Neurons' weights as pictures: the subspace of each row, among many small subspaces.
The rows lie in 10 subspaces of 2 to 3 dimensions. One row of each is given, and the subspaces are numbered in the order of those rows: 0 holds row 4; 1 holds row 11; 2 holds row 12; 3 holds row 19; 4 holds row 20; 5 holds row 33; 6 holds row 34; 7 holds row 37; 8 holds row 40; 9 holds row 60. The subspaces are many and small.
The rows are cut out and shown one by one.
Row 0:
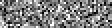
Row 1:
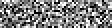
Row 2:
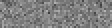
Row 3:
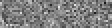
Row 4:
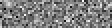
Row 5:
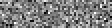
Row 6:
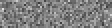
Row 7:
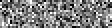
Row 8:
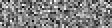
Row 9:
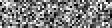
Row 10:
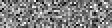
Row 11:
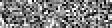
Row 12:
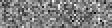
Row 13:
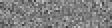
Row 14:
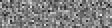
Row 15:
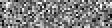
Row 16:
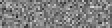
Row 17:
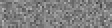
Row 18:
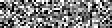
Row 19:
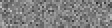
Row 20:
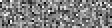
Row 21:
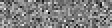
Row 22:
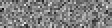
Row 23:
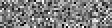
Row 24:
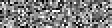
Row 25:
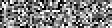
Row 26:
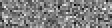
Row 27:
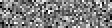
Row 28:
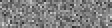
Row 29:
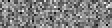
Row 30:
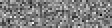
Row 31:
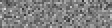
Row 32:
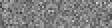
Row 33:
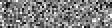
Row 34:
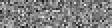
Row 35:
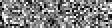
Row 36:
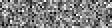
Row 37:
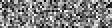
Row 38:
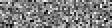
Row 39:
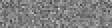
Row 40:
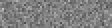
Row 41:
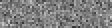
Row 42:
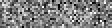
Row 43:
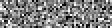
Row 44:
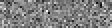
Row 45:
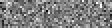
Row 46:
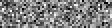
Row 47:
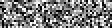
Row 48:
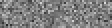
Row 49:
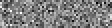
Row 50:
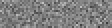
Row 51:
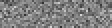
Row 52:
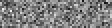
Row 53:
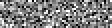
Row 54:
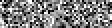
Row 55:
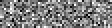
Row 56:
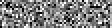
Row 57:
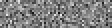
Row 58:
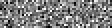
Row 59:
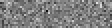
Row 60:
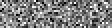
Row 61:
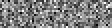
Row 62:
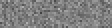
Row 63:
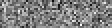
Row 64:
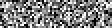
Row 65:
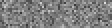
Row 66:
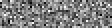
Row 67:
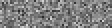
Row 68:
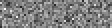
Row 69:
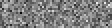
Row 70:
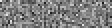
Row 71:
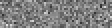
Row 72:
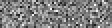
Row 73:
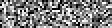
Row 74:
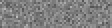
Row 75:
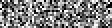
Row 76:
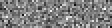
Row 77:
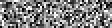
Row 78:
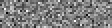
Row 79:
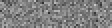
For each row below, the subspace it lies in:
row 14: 4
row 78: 2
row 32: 3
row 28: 7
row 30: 4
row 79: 9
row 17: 8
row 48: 6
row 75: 7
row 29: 7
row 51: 0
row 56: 0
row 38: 2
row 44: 5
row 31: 0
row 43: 1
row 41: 7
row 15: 5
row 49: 3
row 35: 1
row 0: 1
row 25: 6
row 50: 0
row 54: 6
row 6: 8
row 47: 8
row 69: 3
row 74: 0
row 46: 9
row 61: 7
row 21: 5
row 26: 1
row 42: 2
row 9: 9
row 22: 8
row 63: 2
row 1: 0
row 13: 3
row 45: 5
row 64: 8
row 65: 6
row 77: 8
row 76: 1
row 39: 4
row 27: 3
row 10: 9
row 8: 4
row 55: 2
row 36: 7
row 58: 1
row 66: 4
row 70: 4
